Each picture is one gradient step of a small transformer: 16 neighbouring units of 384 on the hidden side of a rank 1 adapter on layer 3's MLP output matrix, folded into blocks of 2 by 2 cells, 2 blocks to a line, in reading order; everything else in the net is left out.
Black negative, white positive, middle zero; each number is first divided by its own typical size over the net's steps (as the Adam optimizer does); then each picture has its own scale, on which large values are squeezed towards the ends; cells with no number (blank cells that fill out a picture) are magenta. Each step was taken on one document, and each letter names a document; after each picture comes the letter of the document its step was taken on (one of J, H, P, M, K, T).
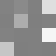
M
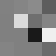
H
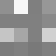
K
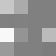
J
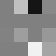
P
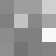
M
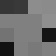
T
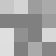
K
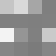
J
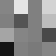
K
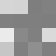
J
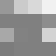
K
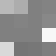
T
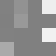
M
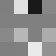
P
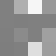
P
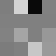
P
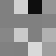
P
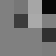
H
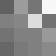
M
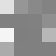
J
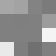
T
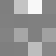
P
